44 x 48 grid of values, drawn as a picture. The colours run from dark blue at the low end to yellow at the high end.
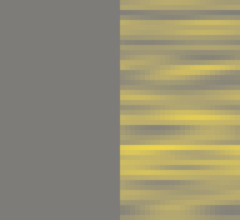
It is made of 1 by 2 panels. Panel 1,1: middling, flat. Panel 1,2: high, streaked across.
